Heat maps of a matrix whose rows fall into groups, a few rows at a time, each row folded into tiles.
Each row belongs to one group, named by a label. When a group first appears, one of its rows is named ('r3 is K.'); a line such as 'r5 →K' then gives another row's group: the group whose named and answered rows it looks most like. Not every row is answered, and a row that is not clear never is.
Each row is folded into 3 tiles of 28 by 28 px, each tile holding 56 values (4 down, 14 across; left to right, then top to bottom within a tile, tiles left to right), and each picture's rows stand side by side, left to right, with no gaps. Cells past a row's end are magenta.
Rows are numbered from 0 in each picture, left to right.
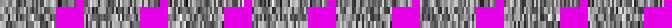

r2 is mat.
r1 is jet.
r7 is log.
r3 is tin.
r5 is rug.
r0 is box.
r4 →box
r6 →box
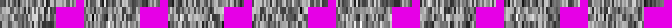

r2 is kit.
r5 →log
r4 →tin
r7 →box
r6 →log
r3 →jet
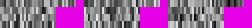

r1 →mat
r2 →rug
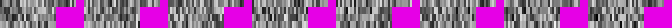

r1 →box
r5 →rug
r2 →kit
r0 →rug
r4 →log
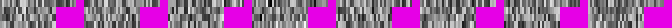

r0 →rug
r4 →rug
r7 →mat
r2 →box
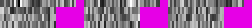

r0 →mat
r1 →box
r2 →tin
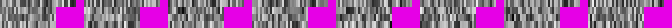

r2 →jet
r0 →jet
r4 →mat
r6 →rug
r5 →kit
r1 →log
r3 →box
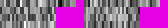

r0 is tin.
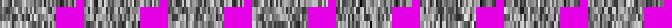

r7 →tin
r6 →box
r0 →rug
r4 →tin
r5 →box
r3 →log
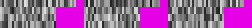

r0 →mat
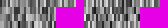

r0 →log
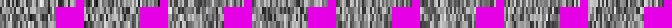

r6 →log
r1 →kit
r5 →kit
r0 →tin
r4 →kit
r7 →jet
